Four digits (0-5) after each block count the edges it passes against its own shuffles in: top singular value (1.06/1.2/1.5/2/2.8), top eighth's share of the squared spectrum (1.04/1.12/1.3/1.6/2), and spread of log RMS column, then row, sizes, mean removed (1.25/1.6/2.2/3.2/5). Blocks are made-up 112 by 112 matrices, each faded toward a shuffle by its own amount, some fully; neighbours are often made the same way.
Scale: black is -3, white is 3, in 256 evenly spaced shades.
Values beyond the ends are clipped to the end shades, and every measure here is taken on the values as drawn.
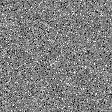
0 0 0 0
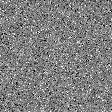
0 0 0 0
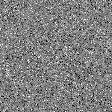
0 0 0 0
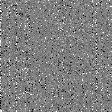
2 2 3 0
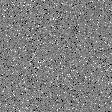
0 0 0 0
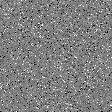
0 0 0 0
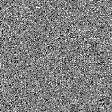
3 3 1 1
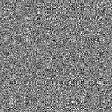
4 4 2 3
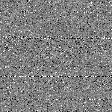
2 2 0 3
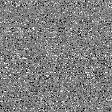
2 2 0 3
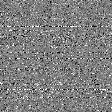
2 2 0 3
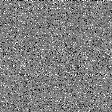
1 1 0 2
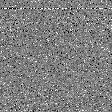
2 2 0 2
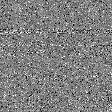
1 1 0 2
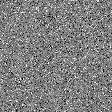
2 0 0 0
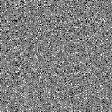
4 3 2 2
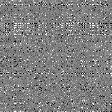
4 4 2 3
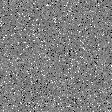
2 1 0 0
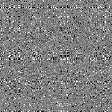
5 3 2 3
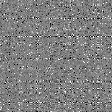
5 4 2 3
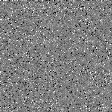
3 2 0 1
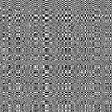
5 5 4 4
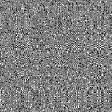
5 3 2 2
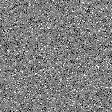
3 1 0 0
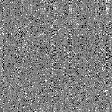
4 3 2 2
